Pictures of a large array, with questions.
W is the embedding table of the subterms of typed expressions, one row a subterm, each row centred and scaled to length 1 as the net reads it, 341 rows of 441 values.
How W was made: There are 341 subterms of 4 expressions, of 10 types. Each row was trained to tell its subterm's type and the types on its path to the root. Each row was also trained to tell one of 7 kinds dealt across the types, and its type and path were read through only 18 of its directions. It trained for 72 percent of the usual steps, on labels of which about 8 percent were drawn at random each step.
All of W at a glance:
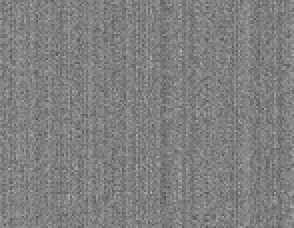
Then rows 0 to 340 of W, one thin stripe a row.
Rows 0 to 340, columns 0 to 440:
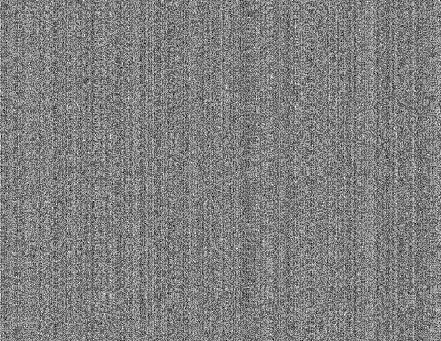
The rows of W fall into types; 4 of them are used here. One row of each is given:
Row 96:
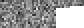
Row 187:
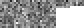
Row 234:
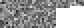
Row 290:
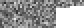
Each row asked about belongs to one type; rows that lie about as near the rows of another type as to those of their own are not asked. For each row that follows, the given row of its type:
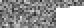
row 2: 96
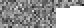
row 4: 234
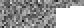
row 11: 290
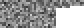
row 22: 234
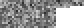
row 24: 187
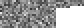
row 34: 96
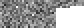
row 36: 290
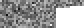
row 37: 290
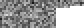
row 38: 234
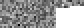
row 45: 234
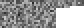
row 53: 96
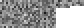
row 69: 234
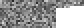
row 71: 187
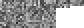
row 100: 290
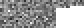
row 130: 187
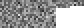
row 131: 96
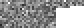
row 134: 187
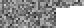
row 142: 234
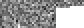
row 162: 96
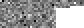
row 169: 96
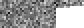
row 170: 290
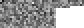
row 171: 290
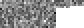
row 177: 187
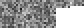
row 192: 187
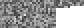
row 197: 290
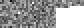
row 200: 234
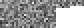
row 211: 187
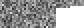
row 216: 290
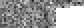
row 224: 187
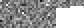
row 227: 290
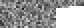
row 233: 234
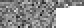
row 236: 96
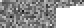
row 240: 290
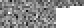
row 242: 96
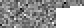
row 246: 96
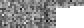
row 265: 187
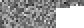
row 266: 96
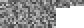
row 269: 187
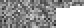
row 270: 234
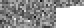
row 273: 290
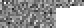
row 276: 290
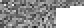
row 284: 290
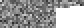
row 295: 234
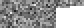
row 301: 290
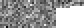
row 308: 234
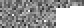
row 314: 96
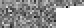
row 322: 187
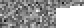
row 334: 234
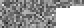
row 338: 290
